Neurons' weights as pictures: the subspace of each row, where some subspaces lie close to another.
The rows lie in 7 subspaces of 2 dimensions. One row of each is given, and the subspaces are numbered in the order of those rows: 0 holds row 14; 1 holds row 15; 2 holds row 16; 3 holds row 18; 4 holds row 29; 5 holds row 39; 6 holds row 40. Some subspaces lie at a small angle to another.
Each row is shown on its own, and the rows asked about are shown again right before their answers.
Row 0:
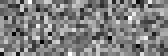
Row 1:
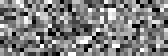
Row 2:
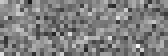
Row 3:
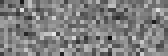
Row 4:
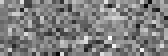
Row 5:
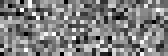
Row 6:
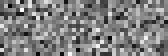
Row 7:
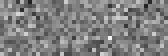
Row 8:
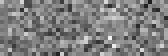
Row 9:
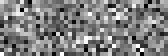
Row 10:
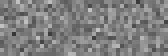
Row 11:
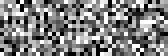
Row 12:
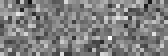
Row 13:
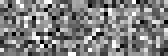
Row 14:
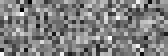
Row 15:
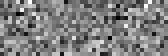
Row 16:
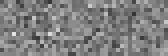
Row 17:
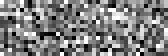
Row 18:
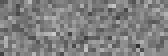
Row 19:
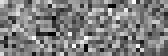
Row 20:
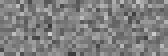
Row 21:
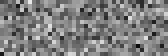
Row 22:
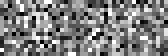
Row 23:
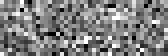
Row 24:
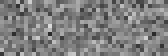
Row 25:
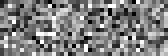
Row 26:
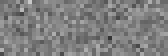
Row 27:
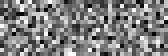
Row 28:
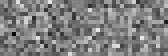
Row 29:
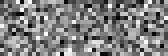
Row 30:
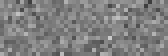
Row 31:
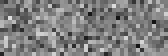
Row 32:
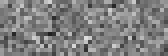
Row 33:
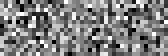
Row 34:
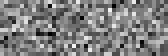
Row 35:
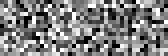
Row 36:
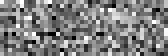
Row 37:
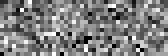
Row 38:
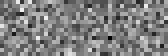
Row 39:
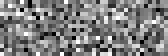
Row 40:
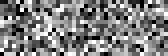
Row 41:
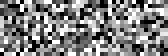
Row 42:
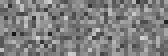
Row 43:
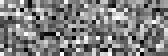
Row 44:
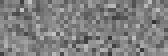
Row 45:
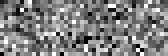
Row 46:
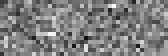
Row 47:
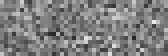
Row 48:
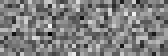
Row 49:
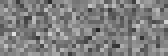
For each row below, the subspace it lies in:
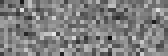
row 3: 5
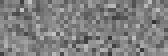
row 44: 2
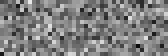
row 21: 6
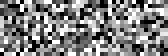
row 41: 3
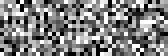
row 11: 0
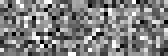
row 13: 2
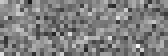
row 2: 3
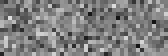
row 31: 6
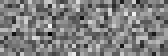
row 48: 6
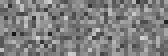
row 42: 2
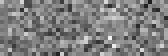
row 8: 4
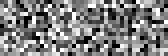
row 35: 1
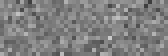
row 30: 1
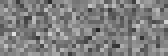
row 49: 1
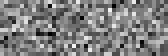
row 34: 6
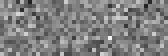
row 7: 1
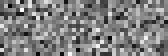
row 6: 5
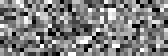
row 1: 4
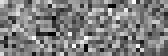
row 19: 3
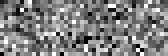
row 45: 0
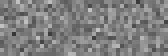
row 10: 4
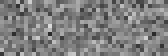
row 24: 6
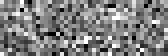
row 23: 2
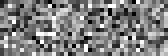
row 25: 3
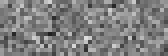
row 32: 0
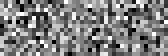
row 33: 1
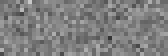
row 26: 0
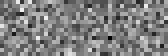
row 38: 4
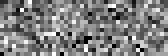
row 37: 0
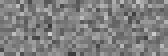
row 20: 6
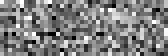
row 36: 5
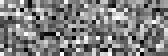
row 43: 5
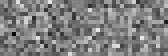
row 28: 1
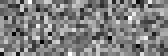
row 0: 3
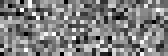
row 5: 5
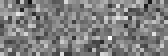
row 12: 1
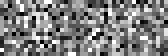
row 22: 2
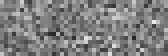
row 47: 2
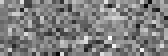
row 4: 4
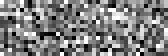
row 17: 5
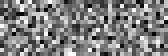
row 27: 4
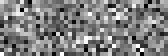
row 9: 0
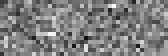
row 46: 3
